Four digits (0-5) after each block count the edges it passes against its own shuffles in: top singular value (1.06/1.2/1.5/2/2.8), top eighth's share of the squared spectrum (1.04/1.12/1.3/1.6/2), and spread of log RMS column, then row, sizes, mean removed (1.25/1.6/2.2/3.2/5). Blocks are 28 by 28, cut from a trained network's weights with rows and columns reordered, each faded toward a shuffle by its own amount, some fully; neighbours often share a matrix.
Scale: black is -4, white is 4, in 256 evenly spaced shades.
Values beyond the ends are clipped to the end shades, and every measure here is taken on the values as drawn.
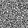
1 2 0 0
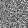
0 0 0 0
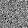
2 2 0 0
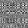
4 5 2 3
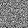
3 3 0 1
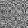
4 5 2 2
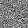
2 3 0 0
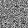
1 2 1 0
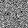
0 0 0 0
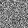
0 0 0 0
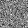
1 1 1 0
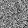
0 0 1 0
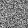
1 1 0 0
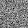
2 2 0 0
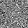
1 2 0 0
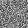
0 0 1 0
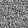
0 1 0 0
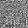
3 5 2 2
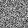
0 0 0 0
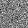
1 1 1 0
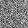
0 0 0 0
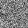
1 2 0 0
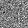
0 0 0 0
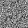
0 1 0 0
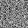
2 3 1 0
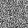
2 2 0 0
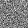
1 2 0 0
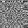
3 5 0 2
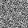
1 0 0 0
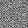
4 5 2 2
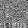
3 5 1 2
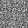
2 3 0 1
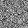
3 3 0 2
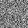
2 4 0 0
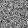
1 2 0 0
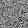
1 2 0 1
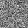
2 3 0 0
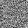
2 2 0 0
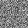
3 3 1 0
